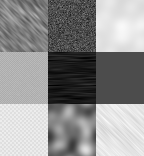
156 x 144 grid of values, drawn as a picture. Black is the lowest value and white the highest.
The table splits into 3 rows of 3 panels. Panel 1,1: middling, slanting down to the right. Panel 1,2: low, fine-grained. Panel 1,3: very high, smooth, faint in contrast. Panel 2,1: high, checkered, faint in contrast. Panel 2,2: very low, streaked across, faint in contrast. Panel 2,3: low, flat. Panel 3,1: very high, checkered, faint in contrast. Panel 3,2: middling, smooth, strong in contrast. Panel 3,3: very high, slanting down to the right, faint in contrast.
